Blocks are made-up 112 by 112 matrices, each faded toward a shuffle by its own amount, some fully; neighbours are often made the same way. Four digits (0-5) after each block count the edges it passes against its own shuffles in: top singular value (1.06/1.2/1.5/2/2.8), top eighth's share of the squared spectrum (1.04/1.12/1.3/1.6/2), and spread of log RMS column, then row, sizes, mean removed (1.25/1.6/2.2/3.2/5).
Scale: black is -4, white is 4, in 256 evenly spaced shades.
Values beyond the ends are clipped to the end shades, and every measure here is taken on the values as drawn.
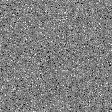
2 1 0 0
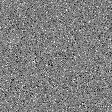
0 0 0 0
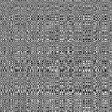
5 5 4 4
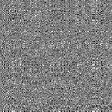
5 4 3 3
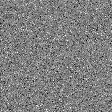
2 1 0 0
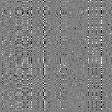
5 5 4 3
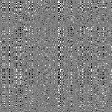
5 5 4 3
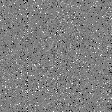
3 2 1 0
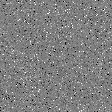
2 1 0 0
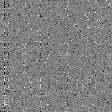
4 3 2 1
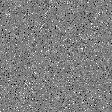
3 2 1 1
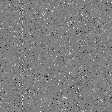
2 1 1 0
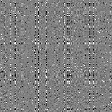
5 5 4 2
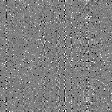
4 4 3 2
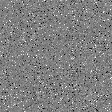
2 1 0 0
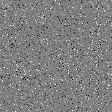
2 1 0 0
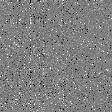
4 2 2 0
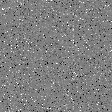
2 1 0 0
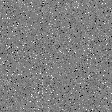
2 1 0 0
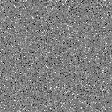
4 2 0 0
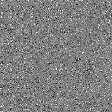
4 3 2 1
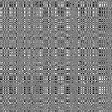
5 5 4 4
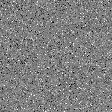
2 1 0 0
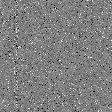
1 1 1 0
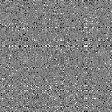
5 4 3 3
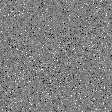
0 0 0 0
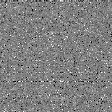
4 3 1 2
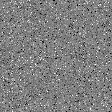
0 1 1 0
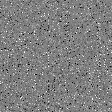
2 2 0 0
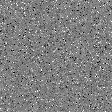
2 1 0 0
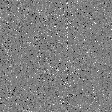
3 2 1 0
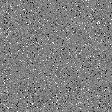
3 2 1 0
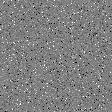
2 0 0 0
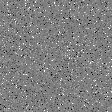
0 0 0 0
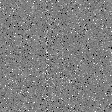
2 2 1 0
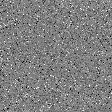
1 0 0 0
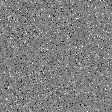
0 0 0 0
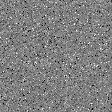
2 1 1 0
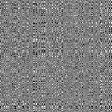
5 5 4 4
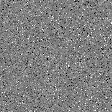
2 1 0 0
